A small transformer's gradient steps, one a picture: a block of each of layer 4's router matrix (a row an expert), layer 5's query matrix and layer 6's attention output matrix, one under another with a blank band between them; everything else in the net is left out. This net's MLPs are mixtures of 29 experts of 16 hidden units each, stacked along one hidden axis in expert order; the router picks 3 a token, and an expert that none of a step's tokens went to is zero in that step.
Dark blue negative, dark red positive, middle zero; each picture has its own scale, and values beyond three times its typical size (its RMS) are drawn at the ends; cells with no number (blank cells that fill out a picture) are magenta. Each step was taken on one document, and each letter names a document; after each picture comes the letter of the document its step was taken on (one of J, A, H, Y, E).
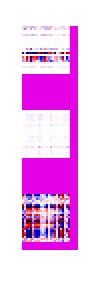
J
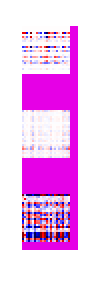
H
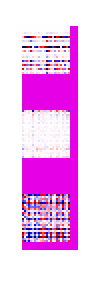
H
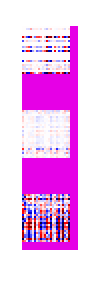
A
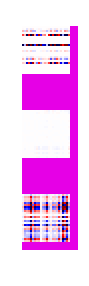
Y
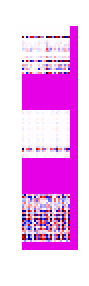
A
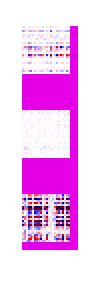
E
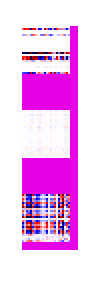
J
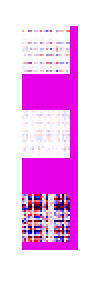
E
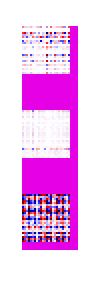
H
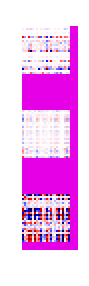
A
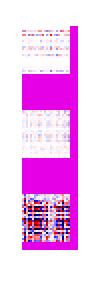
E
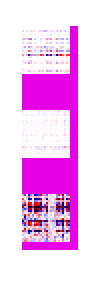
E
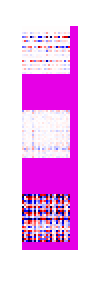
H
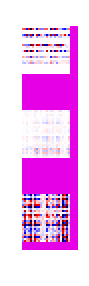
Y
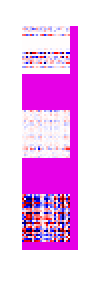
J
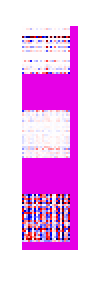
A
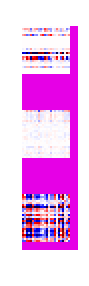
J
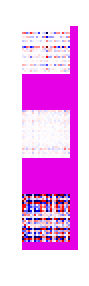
H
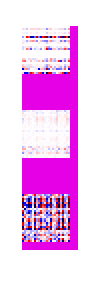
A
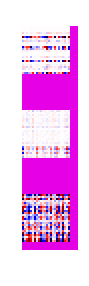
A
